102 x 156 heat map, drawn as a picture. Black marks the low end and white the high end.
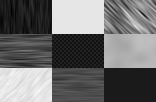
The table splits into 3 rows of 3 panels. Panel 1,1: very low, streaked downward, faint in contrast. Panel 1,2: very high, flat. Panel 1,3: middling, slanting down to the right, strong in contrast. Panel 2,1: low, streaked across. Panel 2,2: very low, checkered, faint in contrast. Panel 2,3: high, smooth, faint in contrast. Panel 3,1: very high, slanting up to the right, faint in contrast. Panel 3,2: low, streaked across, faint in contrast. Panel 3,3: very low, flat.
